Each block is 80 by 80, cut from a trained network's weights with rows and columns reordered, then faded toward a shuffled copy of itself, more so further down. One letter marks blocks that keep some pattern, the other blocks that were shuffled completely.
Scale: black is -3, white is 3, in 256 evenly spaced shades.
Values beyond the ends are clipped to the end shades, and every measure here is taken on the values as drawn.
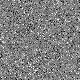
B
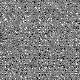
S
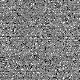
S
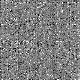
S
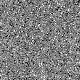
B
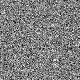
S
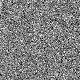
B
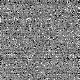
S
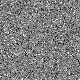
B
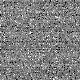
S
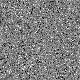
B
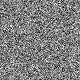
B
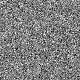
B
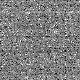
S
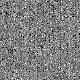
S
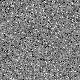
B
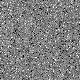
B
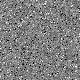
B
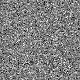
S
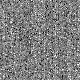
S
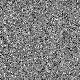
S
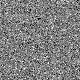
B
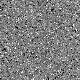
B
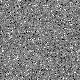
B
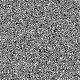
B
